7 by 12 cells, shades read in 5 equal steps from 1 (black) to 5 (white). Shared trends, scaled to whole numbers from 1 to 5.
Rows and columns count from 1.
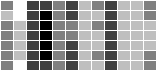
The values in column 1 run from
3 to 4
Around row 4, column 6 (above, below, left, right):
3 2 3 4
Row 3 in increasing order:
1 2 2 3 3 3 3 4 4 4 4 4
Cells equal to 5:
3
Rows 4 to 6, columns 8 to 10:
4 2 4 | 4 2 4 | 3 2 4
